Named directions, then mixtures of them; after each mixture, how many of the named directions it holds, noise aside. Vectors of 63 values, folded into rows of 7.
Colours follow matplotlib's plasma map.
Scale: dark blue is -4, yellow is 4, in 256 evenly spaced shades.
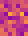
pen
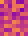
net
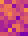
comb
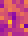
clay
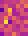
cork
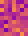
two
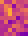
two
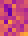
two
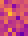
three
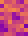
three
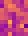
one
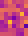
two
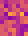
one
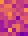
one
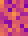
three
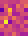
one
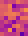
two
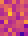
three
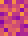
three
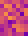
two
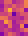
two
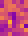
one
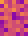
three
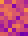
one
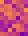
one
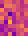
three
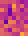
three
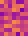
one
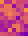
one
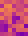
two
